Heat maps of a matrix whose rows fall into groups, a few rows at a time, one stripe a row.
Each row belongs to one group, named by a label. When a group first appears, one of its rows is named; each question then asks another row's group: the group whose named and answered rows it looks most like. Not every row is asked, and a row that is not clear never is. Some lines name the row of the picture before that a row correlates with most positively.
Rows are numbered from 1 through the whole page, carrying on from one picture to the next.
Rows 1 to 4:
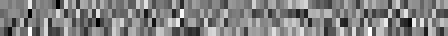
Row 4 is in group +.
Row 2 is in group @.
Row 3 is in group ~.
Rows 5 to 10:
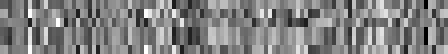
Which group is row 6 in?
~
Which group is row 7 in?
@
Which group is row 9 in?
+
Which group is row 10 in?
~
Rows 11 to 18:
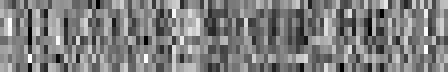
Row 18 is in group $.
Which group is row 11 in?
~
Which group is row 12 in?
$
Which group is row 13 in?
$
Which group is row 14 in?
$
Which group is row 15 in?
@
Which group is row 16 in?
$
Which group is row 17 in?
~
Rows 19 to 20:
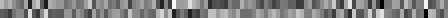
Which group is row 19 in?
$
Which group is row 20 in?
+
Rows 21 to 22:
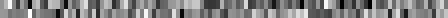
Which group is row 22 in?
~
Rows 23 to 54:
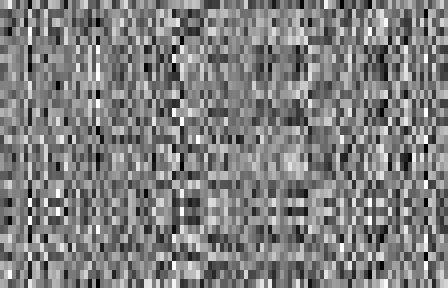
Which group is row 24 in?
+
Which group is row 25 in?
~
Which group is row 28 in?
@
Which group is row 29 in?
$
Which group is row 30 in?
@
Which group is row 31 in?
@
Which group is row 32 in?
~
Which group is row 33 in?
~
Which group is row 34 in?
@
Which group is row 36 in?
@
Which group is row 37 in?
~
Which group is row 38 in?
$
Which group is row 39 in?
+
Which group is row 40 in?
~
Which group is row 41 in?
~
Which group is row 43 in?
$
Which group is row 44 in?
@
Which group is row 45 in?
+
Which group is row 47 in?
+
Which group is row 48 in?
@
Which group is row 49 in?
$
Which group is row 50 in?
$
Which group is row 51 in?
+
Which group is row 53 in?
$
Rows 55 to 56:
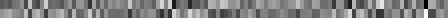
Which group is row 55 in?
+
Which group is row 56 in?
$
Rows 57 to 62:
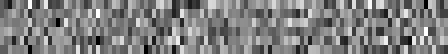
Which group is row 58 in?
@
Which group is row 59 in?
~
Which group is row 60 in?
$
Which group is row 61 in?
~
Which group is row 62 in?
@
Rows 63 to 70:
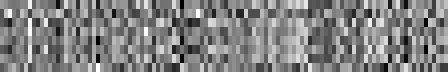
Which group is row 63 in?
~
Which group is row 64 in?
$
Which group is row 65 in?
+
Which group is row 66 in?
~
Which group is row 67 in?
~
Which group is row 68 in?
+
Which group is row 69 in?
~
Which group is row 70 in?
@
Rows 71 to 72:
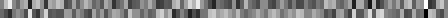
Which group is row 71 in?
$
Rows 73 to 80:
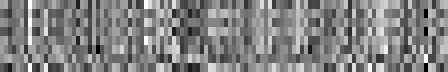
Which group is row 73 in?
~
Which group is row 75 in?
~
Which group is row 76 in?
+
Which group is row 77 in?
~
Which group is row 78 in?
~
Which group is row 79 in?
$
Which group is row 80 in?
+
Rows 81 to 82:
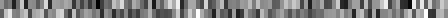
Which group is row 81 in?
~
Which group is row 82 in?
$
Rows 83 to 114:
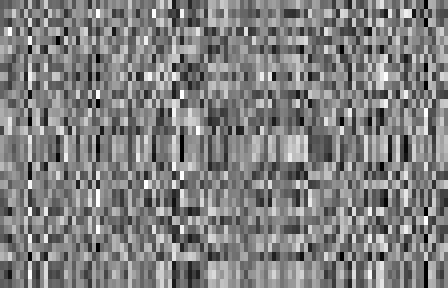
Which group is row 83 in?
+
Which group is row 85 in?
+
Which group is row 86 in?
$
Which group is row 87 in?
~
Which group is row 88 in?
$
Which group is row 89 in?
~
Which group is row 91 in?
~
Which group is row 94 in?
~
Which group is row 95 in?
$
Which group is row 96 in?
$
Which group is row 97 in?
$
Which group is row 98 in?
~
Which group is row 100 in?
~
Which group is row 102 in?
@
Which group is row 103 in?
~
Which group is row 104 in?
@
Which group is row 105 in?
@
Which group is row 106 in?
+
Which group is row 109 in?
+
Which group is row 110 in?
~
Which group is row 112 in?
+
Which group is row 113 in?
+
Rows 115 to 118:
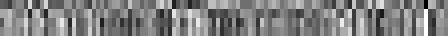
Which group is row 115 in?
+
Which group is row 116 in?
$
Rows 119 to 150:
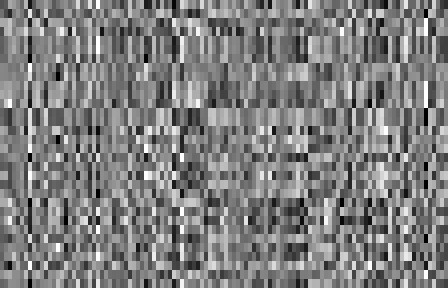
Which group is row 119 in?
@
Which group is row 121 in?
$
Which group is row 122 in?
$
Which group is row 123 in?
@
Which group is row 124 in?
@
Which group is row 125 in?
@
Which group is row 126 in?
~
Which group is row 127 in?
~
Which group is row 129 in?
$
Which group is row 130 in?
$
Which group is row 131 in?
+
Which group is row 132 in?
+
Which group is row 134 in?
~
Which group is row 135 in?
~
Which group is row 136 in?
@
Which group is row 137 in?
+
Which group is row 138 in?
~
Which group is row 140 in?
~
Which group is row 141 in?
$
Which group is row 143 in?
$
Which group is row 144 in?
@
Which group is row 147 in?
@
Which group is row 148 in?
+
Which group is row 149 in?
$
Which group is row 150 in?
@
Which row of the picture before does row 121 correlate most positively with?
116
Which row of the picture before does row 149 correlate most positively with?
118
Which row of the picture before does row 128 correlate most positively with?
118
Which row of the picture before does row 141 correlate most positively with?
116
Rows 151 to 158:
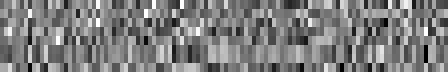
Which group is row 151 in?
@
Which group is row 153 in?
@
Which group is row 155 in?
@
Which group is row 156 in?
+
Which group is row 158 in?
$
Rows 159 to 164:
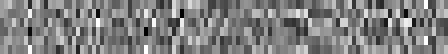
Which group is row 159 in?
$
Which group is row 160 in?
~
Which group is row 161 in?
@
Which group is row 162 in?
@
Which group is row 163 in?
$
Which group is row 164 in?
~
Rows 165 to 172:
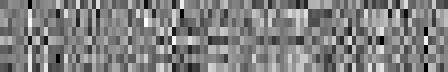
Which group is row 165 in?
@
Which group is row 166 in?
~
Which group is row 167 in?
~
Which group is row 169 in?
$
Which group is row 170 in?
+
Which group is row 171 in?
~
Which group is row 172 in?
+
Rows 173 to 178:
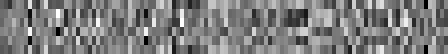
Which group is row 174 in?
@
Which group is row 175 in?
@
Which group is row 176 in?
~
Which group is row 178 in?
+
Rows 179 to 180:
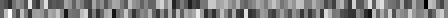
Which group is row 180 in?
$
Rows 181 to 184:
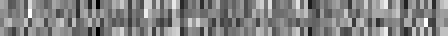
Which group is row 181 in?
~
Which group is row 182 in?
~
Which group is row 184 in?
~
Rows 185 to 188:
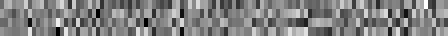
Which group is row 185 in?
$
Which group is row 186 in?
~
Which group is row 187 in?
@
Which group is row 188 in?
~
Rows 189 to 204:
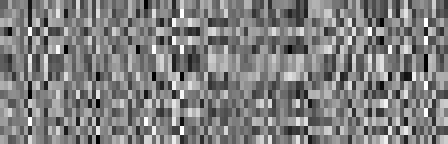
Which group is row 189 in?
@
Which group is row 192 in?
+
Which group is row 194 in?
@
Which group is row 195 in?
+
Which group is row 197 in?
~
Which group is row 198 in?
$
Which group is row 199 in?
@
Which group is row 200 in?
~
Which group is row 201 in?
$
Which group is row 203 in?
@
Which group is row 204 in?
~
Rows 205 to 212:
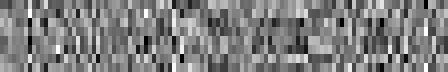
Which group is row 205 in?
+
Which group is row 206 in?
~
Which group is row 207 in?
$
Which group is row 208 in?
$
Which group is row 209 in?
@
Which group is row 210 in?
@
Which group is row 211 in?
~
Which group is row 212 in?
$
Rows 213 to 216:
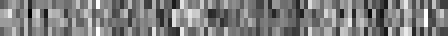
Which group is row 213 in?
@
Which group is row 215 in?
$
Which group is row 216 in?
@
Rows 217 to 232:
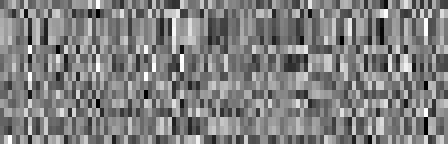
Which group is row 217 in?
@
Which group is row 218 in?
~
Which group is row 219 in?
$
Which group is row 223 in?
@
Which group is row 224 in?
@
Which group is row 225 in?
~
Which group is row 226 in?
+
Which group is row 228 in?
~
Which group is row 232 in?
$
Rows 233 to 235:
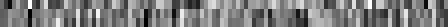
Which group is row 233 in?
+
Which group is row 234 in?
@
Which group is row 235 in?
@
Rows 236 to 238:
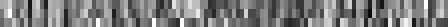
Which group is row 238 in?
@
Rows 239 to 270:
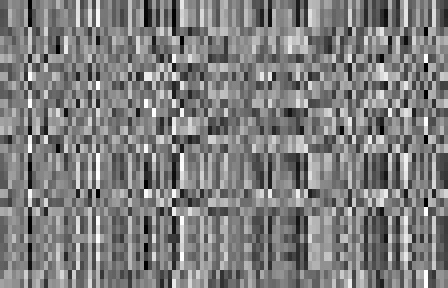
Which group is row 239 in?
@
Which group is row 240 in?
@
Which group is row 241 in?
@
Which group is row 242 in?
+
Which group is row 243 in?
~
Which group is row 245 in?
$
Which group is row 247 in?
~
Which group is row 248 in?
@
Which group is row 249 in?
+
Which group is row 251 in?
@
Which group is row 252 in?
$
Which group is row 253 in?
$
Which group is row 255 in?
~
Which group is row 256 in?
@
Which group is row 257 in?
@
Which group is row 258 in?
@
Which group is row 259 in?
@
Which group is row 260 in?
~
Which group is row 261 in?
+
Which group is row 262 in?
$
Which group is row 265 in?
@
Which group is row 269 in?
$
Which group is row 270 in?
$
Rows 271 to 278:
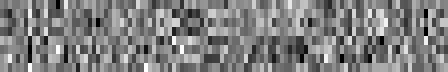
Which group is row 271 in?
~
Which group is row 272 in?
+
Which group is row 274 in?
+
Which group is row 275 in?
$
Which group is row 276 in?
@
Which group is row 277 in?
$
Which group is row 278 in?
~
